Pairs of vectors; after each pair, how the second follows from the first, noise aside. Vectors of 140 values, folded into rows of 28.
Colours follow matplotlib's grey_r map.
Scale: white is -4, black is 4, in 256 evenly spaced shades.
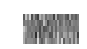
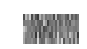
copied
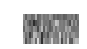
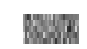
shuffled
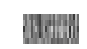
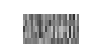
copied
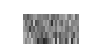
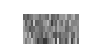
copied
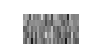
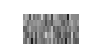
copied
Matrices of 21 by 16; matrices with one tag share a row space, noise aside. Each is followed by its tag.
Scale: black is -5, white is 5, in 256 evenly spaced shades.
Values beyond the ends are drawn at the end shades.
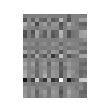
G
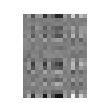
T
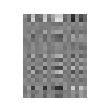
T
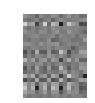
G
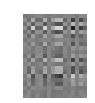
T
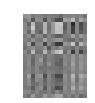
T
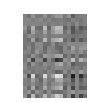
T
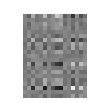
T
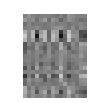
G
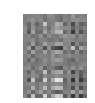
T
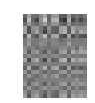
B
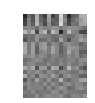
G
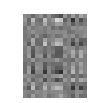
T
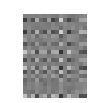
G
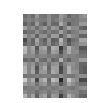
G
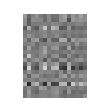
B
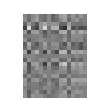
B
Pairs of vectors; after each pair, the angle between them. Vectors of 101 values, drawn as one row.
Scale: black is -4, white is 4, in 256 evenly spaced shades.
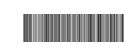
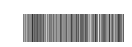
nearly opposite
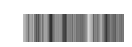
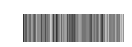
partly opposed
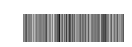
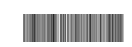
nearly opposite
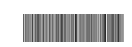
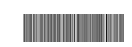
nearly opposite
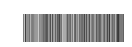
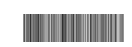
nearly opposite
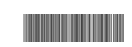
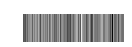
nearly opposite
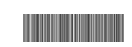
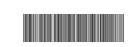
partly opposed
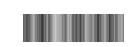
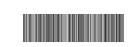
orthogonal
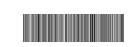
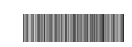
partly aligned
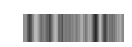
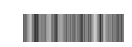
nearly opposite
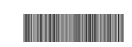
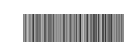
orthogonal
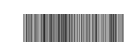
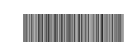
orthogonal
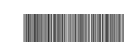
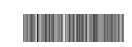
orthogonal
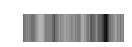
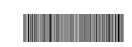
orthogonal
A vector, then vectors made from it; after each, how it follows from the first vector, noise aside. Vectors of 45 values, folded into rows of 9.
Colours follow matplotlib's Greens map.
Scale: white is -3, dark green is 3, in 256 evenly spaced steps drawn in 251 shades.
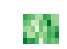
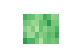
shrunk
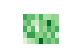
sign-scrambled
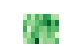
wrapped around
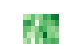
wrapped around
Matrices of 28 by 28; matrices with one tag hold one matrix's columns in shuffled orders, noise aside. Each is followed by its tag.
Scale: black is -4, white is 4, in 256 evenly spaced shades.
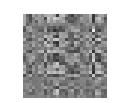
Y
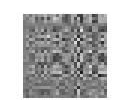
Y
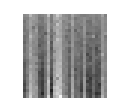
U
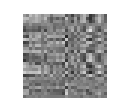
Y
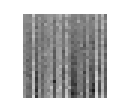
U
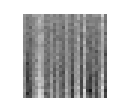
U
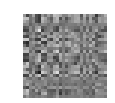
Y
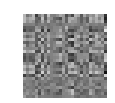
Y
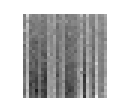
U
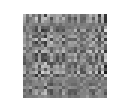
Y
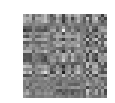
Y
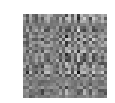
Y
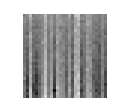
U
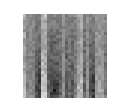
U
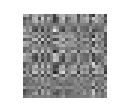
Y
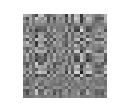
Y
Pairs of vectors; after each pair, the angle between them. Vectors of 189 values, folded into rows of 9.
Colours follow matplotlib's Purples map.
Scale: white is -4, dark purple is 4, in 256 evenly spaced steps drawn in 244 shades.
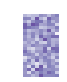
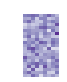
nearly opposite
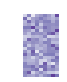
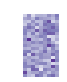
partly aligned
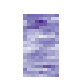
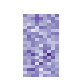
orthogonal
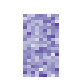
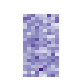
nearly opposite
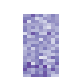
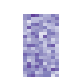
partly aligned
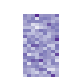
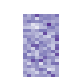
nearly parallel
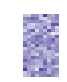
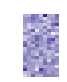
nearly parallel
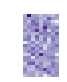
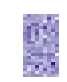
partly aligned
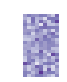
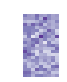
orthogonal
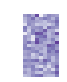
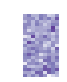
orthogonal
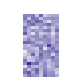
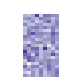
nearly opposite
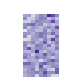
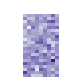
partly aligned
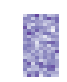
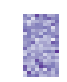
partly aligned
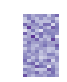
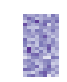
orthogonal
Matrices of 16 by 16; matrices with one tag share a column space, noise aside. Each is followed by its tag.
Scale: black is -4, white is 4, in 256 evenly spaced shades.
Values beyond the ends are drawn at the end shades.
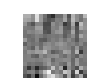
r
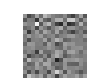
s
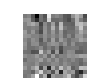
r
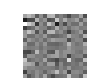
s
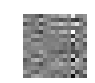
s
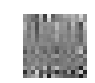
r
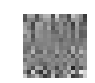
r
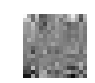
r
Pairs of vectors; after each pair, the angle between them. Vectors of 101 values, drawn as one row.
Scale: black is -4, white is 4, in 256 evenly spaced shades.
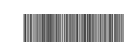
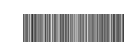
partly opposed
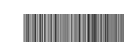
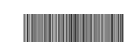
orthogonal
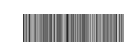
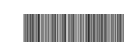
partly opposed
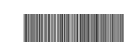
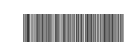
orthogonal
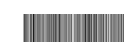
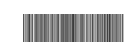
nearly opposite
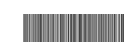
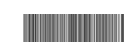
partly aligned
